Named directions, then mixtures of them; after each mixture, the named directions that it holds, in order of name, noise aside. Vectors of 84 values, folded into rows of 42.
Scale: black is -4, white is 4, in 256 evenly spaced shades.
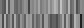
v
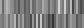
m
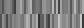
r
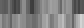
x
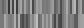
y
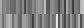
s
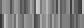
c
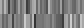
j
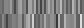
j, r, s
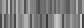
r, v, y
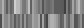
m, v, x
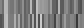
c, m, y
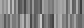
m, y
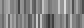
m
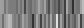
s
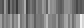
j, x, y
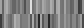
c, m, r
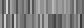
m, v, y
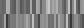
c, r, v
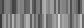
c, r, x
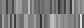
m, r, v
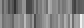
j, x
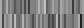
m, s, v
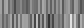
j, m, r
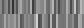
r, s, y
